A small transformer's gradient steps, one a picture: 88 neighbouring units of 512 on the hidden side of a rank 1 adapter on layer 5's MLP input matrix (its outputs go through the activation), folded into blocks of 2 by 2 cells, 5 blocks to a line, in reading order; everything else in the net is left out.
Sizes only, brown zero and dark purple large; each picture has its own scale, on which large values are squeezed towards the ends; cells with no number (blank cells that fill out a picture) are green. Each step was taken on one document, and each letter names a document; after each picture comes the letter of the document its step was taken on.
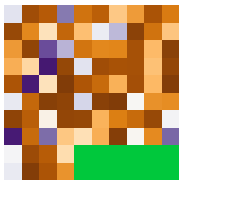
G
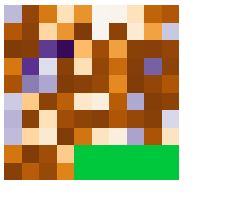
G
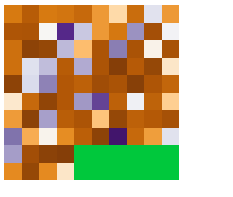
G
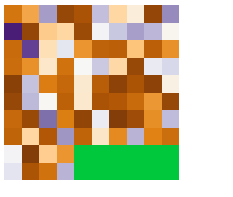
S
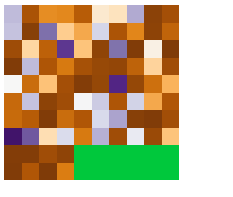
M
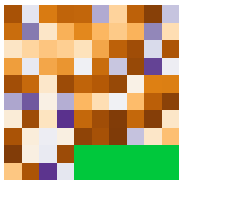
S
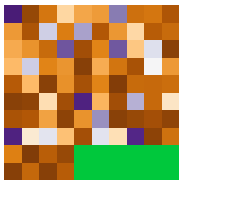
M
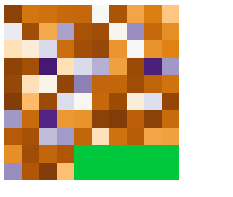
S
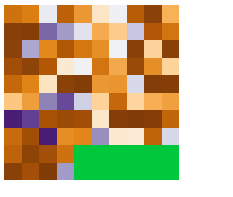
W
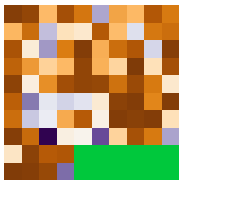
W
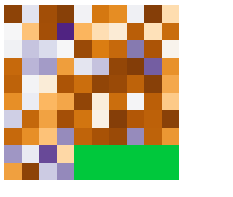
S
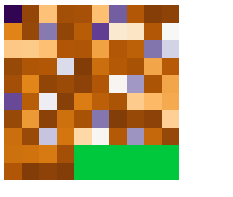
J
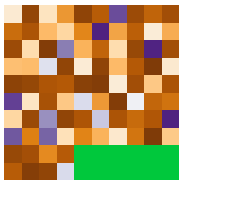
G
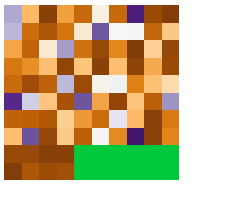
M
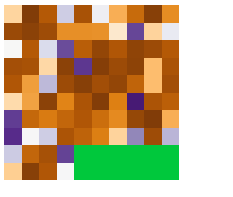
G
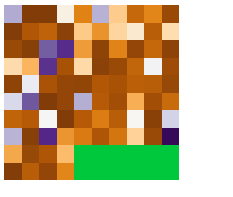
G
